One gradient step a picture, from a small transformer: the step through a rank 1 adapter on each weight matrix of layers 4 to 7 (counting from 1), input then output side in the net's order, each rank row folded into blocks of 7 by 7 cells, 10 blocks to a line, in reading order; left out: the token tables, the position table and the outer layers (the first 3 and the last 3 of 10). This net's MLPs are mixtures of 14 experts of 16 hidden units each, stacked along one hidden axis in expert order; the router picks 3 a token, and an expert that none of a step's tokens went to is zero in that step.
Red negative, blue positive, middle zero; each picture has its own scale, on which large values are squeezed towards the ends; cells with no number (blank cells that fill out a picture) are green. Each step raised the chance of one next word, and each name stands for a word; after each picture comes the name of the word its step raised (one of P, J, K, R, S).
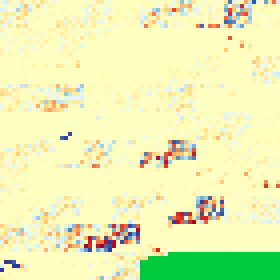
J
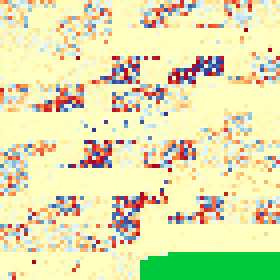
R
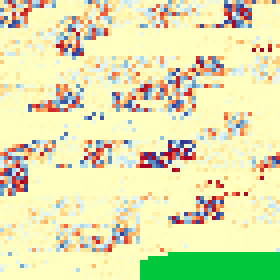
J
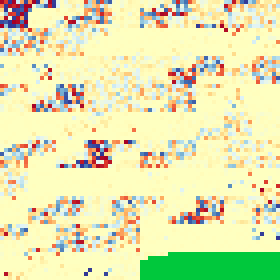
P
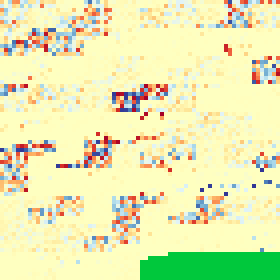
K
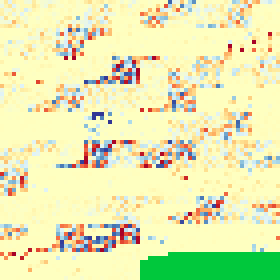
R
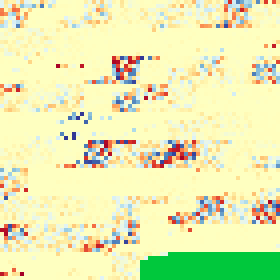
R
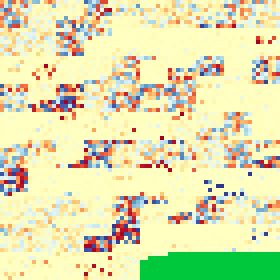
K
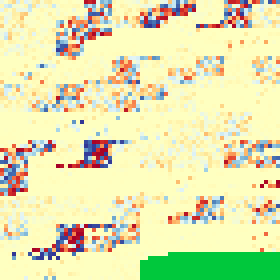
P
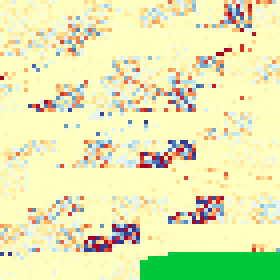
J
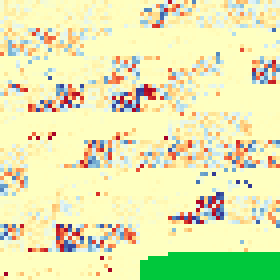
K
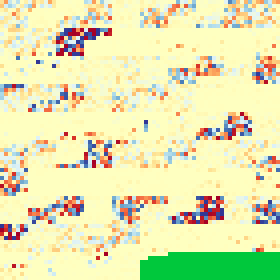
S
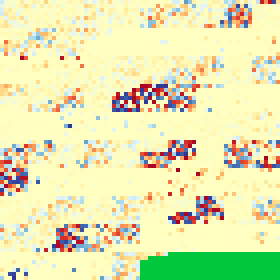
J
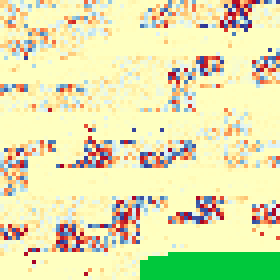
S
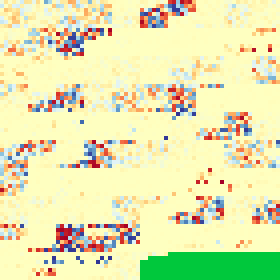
P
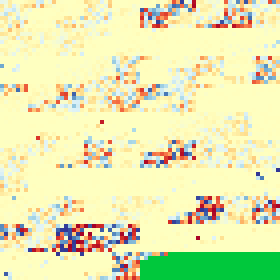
K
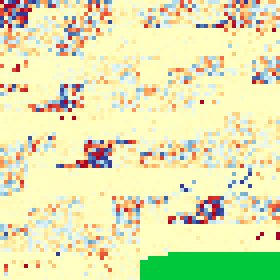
K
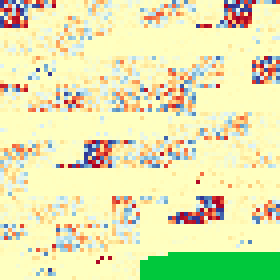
S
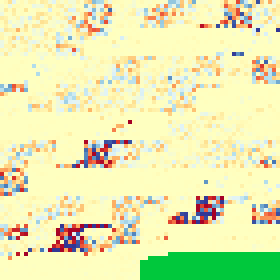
S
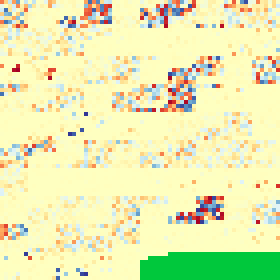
P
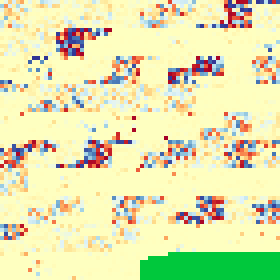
S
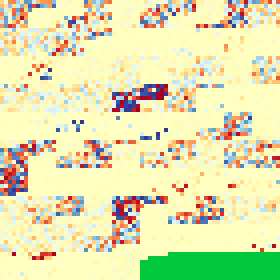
R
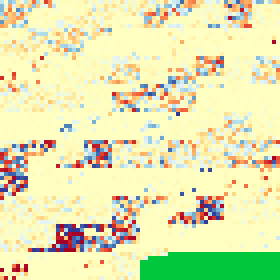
R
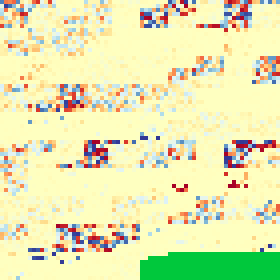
P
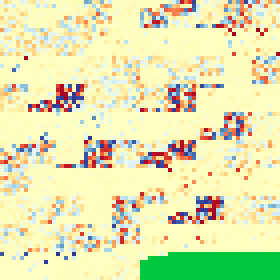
J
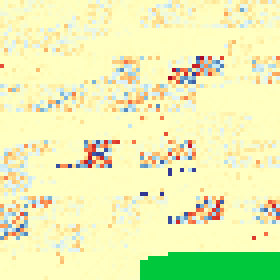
K
